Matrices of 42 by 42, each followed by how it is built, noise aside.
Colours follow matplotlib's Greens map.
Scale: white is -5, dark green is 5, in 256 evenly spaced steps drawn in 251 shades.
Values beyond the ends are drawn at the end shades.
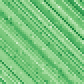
Toeplitz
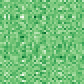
low rank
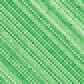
Toeplitz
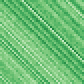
Toeplitz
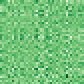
low rank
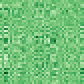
low rank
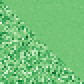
lower triangular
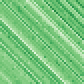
Toeplitz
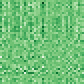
low rank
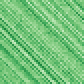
Toeplitz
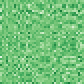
low rank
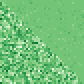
lower triangular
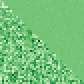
lower triangular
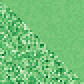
lower triangular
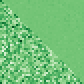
lower triangular
